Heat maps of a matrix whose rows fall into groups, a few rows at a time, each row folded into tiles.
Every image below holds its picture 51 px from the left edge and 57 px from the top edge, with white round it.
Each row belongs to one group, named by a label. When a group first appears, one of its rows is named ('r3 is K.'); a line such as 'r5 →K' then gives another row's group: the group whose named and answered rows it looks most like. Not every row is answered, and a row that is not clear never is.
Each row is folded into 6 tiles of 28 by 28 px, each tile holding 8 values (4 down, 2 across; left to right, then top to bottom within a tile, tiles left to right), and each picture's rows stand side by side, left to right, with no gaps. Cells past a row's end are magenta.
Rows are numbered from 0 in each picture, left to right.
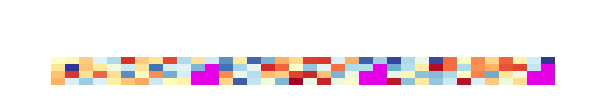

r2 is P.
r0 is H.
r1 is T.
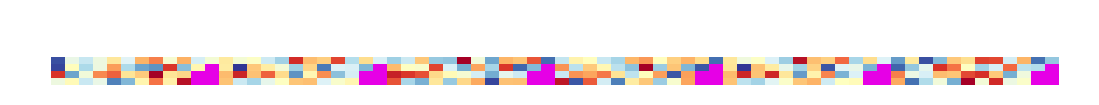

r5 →T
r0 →T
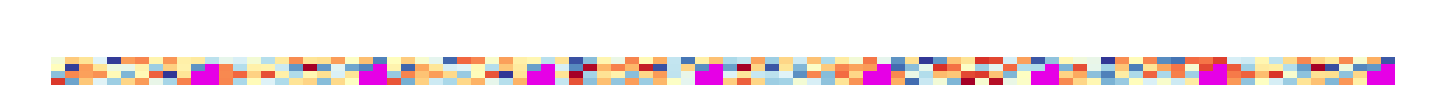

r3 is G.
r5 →T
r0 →H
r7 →H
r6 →P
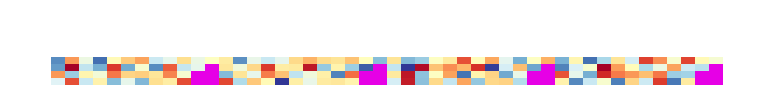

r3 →T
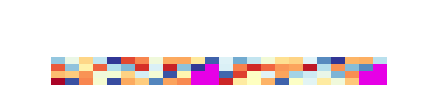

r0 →H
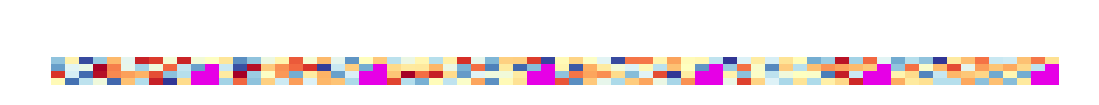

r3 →H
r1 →G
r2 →H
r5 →P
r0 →T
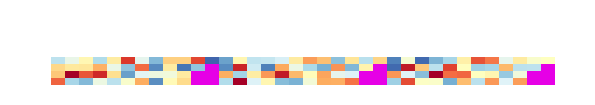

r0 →H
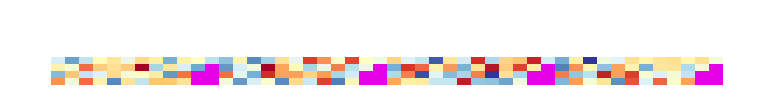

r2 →P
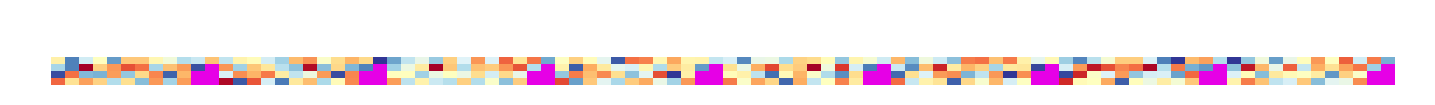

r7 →P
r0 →G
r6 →G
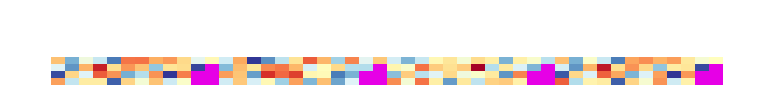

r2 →G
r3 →G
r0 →G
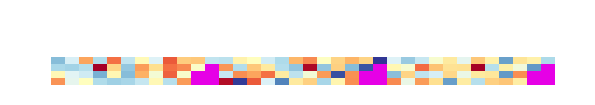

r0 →P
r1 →H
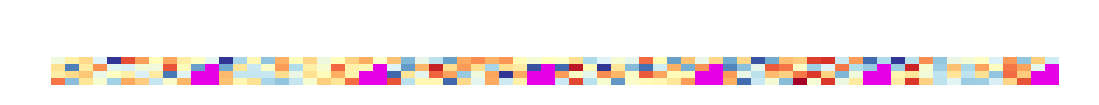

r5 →P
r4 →T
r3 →T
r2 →G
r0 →H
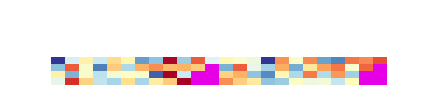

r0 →P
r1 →P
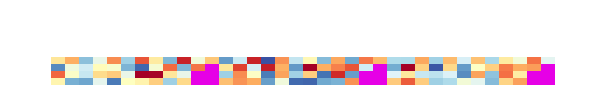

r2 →P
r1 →P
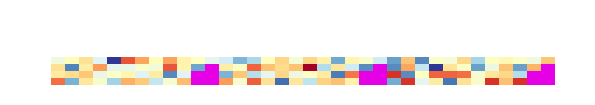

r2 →T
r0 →H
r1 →G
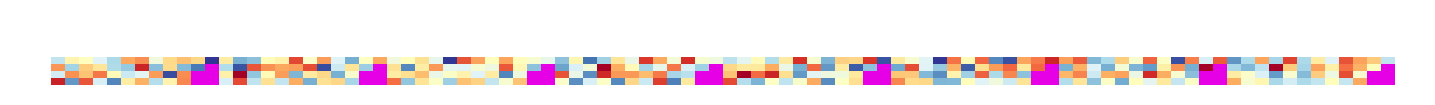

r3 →T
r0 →H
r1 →G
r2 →H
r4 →H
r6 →T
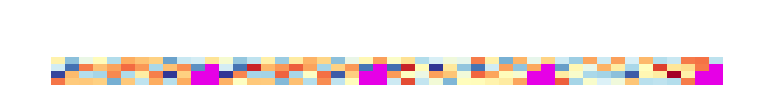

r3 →P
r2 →T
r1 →G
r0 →G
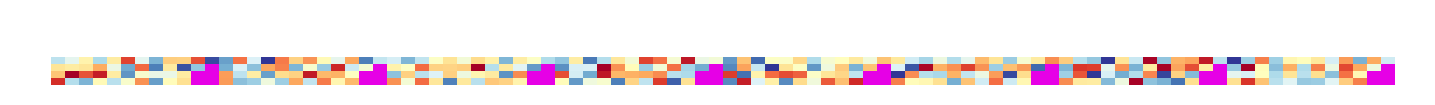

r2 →G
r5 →G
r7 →P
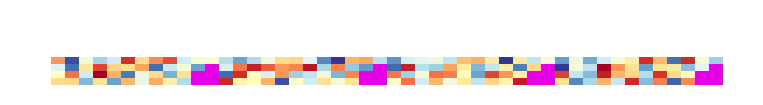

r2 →T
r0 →G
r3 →T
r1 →G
